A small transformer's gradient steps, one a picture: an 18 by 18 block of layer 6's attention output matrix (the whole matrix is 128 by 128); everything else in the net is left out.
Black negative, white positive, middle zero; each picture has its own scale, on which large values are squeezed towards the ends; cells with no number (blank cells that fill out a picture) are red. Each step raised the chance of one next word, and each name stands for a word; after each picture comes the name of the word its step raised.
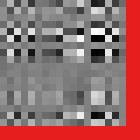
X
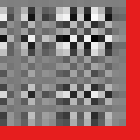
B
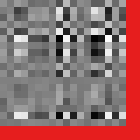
X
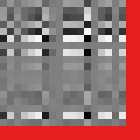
X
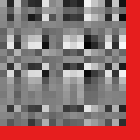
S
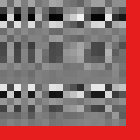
B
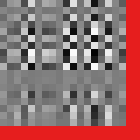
S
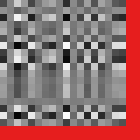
S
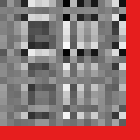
S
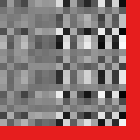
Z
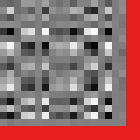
Z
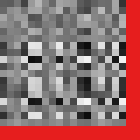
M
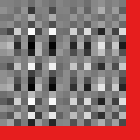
Z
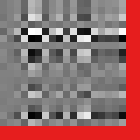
X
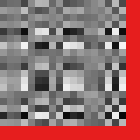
Z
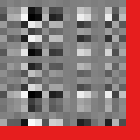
B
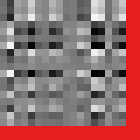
S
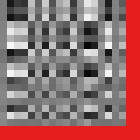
S
